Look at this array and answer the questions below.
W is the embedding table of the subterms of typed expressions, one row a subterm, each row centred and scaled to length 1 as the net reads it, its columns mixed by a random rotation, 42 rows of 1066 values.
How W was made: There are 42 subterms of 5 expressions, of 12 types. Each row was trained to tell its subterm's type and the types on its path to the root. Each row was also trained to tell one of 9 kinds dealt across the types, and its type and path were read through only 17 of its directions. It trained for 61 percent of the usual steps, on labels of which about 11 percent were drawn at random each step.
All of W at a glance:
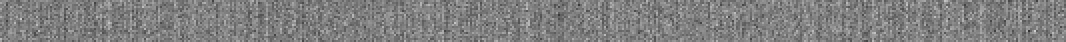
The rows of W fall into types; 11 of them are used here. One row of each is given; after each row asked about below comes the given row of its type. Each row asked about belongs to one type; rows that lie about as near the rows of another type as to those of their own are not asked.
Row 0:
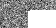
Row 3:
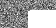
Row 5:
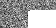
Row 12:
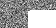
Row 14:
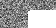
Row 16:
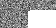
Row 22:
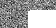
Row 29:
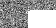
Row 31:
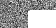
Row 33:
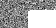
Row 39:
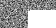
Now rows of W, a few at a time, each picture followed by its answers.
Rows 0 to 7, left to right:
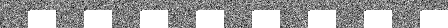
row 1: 3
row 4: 5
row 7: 14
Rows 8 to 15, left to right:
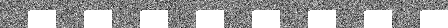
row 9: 22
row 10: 16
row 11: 22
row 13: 31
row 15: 33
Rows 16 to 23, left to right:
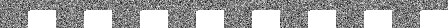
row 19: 14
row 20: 33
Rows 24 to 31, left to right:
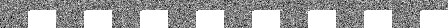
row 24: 12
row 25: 5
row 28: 5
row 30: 31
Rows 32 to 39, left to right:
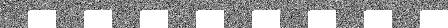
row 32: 12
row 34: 39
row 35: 5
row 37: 12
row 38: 3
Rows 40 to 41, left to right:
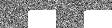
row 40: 12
